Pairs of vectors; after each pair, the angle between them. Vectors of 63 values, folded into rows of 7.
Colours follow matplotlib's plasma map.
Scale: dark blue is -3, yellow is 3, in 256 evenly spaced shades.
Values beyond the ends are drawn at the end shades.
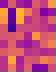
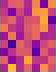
orthogonal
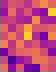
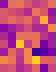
orthogonal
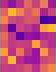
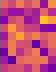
nearly opposite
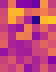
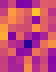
partly aligned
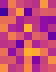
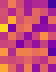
partly aligned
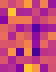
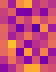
partly aligned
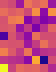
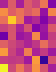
nearly parallel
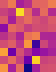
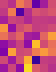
nearly opposite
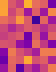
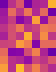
nearly opposite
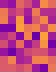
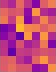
nearly parallel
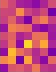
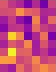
partly aligned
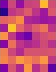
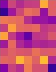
nearly parallel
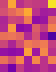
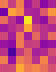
orthogonal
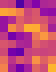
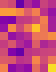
nearly parallel
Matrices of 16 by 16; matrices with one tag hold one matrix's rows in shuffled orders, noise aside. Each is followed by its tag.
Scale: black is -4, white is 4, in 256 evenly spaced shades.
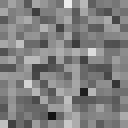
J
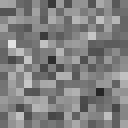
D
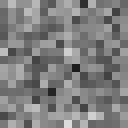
J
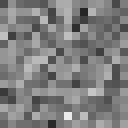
J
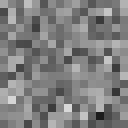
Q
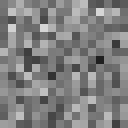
D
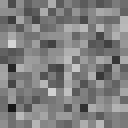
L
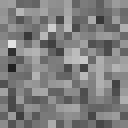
L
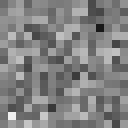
D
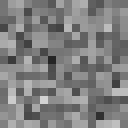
D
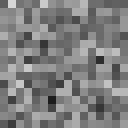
D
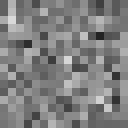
Q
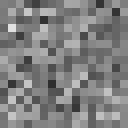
D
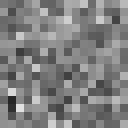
L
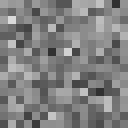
Q
